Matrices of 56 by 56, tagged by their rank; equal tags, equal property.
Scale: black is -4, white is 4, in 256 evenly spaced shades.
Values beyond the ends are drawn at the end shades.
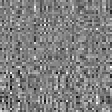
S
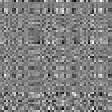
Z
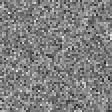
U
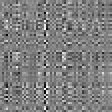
Z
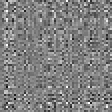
S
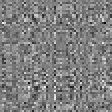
S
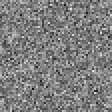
U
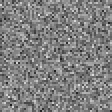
U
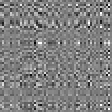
Z
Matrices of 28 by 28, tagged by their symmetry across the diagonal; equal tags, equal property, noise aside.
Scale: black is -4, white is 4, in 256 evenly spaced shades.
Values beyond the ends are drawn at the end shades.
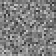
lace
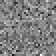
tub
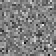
lace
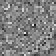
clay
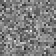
tub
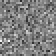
tub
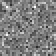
clay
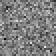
tub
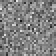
tub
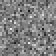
lace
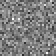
tub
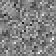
clay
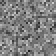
clay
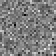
clay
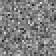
lace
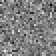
lace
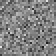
clay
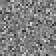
lace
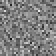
lace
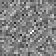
clay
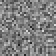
lace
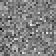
tub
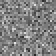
tub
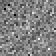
clay
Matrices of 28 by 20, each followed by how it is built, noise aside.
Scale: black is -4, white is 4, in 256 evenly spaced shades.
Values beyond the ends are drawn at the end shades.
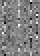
uneven columns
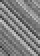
Toeplitz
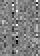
uneven columns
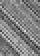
Toeplitz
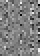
uneven columns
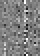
uneven columns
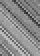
Toeplitz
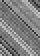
Toeplitz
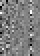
uneven columns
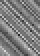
Toeplitz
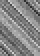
Toeplitz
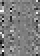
uneven columns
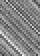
Toeplitz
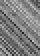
Toeplitz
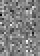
uneven columns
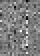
uneven columns
